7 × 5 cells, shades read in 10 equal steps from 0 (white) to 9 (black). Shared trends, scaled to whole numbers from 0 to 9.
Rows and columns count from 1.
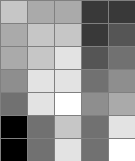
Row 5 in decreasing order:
5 4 3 1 0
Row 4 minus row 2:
1 -1 -1 -2 -2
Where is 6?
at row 2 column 5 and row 3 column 4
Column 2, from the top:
3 2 2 1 1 5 5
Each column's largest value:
9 5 3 7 7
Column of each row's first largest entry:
4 4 4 4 1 1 1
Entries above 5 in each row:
2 2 1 0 0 1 1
